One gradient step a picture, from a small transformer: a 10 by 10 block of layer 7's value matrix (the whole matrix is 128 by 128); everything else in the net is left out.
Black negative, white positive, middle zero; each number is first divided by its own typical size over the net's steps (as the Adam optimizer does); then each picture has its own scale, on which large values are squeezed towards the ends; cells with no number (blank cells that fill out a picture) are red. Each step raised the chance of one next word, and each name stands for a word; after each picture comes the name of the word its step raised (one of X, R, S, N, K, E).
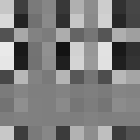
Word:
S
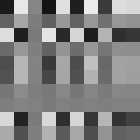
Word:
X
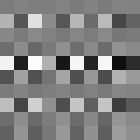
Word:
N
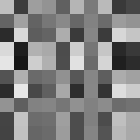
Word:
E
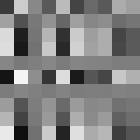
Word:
X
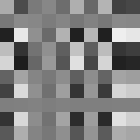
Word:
E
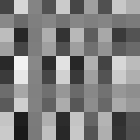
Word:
X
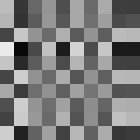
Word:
S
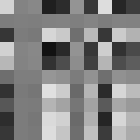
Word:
E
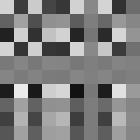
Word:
E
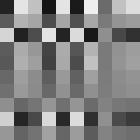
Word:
X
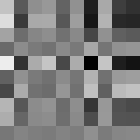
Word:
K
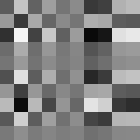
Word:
N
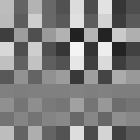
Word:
S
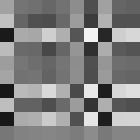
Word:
E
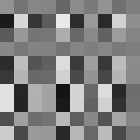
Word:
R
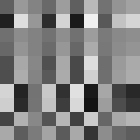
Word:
R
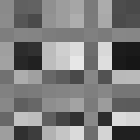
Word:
S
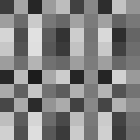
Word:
X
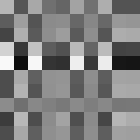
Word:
E
